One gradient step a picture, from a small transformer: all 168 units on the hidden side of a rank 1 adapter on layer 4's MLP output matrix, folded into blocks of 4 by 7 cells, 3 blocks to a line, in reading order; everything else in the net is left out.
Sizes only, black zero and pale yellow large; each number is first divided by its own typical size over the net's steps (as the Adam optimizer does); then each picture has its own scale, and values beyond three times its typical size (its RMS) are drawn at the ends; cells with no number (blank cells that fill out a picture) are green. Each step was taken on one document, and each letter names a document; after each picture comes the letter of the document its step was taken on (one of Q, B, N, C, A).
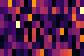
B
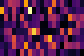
B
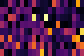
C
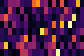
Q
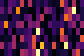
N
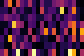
C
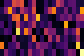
Q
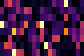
C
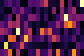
Q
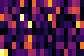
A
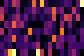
N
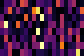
A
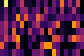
C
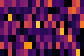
A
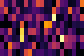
B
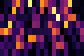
Q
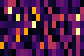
Q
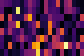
B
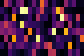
C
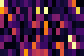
A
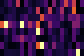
N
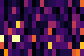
N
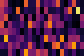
A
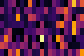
Q
